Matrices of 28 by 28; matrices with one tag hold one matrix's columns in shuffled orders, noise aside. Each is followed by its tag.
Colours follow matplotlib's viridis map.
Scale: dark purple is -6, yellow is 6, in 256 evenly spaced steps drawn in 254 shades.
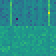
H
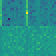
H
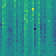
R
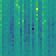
R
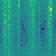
R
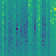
R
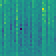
R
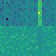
H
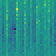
R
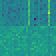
H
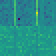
H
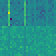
H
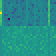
H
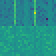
H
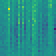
R
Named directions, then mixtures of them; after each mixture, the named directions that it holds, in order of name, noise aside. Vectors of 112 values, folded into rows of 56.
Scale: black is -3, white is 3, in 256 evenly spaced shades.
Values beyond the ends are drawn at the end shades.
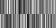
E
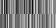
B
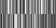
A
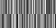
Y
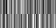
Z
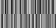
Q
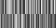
A, E, Q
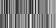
B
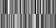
A, Q, Z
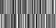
E, Q, Y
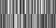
A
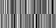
B, Q, Y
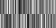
E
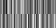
Z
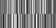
A, Q, Y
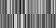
A, E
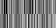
B, Z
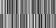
E, Q, Z
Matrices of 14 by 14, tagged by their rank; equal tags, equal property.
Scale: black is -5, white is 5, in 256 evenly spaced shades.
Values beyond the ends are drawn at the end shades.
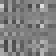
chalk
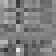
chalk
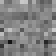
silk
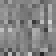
silk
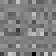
chalk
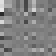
chalk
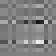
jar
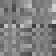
chalk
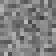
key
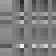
jar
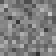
key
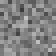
key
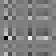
jar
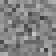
key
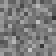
key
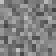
key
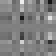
jar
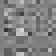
silk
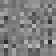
silk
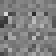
silk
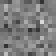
silk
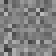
silk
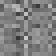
chalk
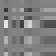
jar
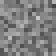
key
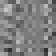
silk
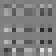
jar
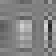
jar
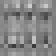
chalk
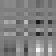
jar
